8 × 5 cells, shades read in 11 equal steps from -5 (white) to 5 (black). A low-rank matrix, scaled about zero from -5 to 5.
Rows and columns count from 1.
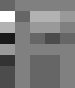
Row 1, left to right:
1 0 0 0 0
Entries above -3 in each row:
5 4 5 5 5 5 5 5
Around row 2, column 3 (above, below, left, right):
0 -1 1 -2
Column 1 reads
1 -5 -2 4 -1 3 2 2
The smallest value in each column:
-5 0 -2 -2 -1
